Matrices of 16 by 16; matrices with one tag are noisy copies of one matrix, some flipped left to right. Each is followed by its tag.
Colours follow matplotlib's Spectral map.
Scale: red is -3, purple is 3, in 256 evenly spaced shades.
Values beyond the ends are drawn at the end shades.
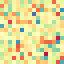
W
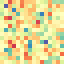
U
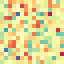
U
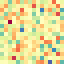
W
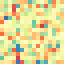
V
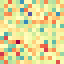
W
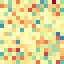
W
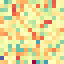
V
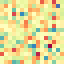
U
